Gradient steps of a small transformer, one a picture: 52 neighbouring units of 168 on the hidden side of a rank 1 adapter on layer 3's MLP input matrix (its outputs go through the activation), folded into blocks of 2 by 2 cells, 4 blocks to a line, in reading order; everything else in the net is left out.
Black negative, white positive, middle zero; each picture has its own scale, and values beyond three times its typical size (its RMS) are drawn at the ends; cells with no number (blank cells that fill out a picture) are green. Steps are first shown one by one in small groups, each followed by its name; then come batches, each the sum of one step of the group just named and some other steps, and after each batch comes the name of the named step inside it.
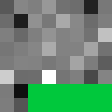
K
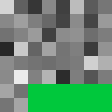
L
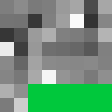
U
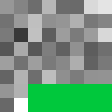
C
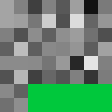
L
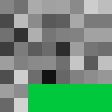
C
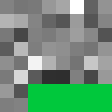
L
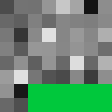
K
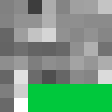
C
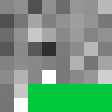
C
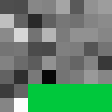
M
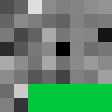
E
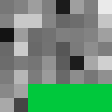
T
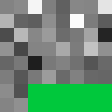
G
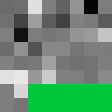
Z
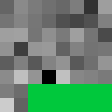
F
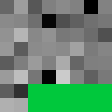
F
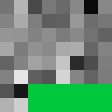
F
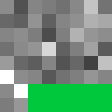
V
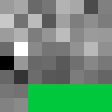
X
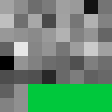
X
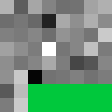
V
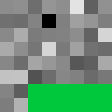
V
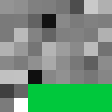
V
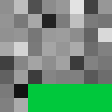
X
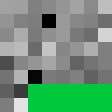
X
